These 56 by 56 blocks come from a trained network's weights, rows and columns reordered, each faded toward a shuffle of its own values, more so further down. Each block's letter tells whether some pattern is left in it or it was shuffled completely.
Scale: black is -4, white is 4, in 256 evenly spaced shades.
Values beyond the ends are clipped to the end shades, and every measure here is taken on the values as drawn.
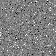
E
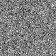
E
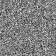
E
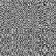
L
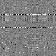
L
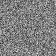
E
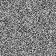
E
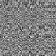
L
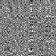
L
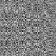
L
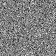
E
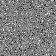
E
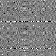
L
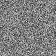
E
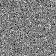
E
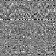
L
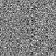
L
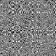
L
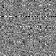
L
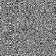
L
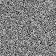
E
